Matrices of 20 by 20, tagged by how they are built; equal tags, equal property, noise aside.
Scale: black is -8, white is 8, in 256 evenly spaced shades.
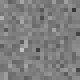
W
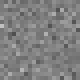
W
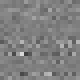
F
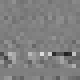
F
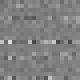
F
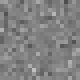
W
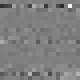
F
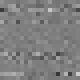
F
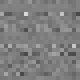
F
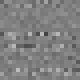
F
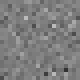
W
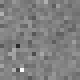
W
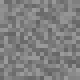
W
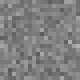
W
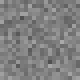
W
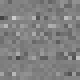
F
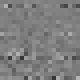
F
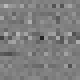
F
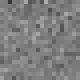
W
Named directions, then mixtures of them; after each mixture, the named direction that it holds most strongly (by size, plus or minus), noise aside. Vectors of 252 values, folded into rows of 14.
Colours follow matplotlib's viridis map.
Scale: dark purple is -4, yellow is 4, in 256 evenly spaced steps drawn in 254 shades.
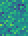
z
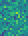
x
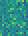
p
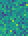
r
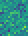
z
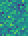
z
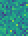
r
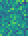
p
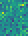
r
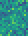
r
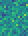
r
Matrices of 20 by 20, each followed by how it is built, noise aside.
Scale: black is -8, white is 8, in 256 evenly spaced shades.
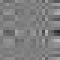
low rank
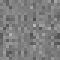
low rank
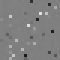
sparse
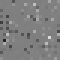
sparse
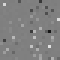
sparse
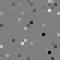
sparse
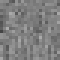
low rank
